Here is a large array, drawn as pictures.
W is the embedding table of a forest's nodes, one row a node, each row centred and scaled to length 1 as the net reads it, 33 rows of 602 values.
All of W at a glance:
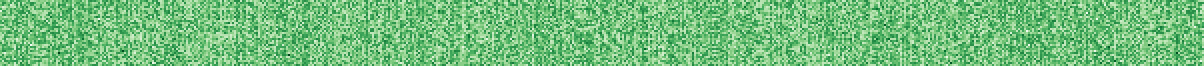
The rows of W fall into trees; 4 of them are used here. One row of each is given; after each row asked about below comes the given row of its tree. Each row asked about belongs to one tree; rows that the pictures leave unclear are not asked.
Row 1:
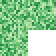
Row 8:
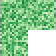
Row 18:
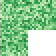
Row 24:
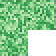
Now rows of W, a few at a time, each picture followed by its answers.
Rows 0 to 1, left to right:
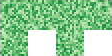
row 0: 8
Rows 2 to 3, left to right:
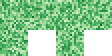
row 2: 1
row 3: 8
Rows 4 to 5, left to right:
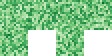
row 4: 18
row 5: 8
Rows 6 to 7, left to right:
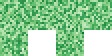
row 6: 8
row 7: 1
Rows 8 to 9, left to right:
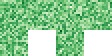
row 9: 1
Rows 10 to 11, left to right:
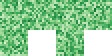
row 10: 18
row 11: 24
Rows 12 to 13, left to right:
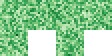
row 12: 18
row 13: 24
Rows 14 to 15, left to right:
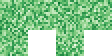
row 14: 8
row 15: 1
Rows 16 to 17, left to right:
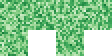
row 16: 24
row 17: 18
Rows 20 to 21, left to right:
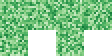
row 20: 18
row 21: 18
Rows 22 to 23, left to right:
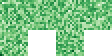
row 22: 8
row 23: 1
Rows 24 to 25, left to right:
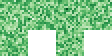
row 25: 1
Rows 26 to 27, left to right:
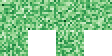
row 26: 8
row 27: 1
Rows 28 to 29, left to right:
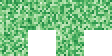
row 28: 18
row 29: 8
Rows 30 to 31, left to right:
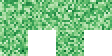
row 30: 18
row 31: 1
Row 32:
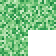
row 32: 8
